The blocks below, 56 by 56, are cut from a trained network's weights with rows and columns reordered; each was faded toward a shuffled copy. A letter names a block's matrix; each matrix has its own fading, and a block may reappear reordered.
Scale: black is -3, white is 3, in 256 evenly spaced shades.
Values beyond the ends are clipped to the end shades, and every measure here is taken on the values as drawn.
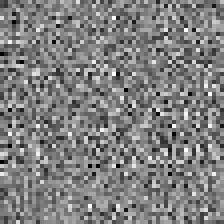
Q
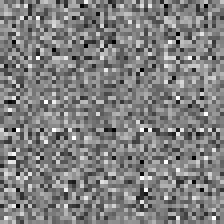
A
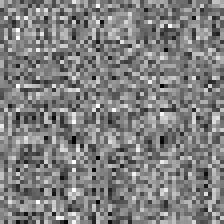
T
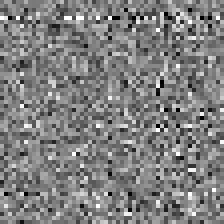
A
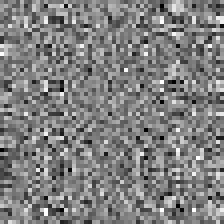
T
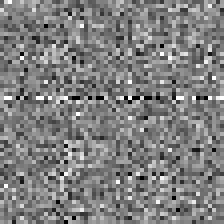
A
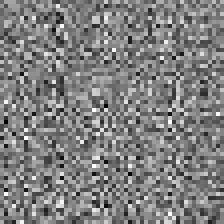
T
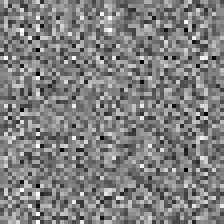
T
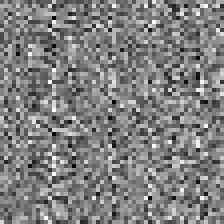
T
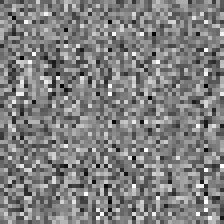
Q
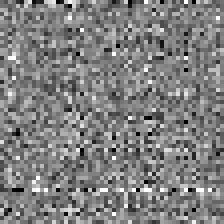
A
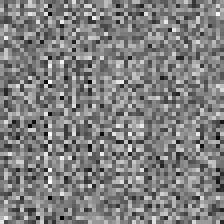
T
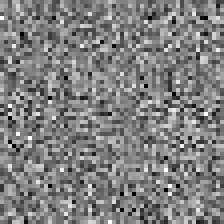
Q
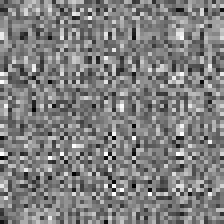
T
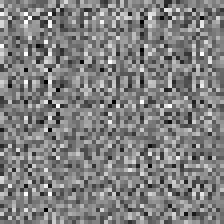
T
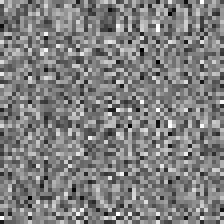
T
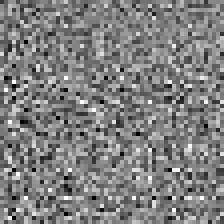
A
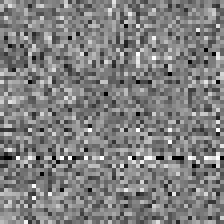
A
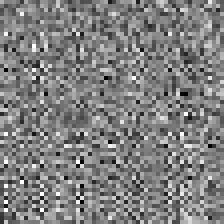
T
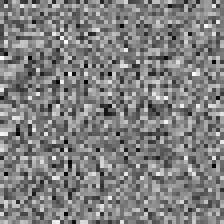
Q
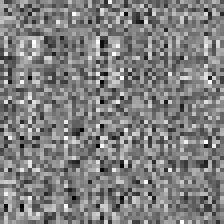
T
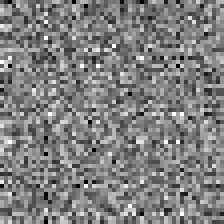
Q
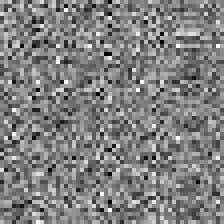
Q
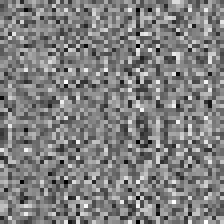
T
